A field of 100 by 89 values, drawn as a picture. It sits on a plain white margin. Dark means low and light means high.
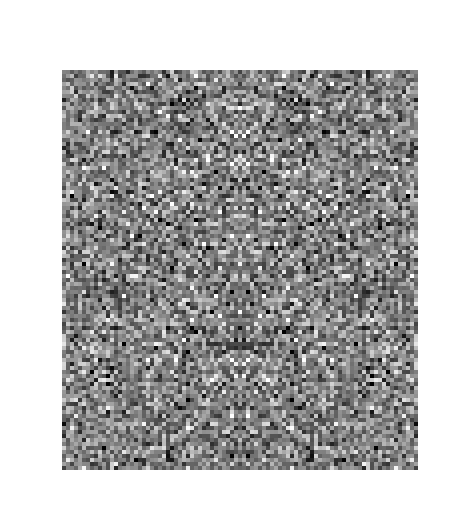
Stripes: none. Grain: fine. Seam: none. Histogram: bell-shaped. Mirror symmetry: left to right.
